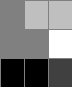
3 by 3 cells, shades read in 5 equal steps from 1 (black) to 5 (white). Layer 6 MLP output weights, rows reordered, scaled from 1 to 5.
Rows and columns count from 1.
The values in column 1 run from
1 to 3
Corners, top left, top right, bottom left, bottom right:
3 4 1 2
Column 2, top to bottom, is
4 3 1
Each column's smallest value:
1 1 2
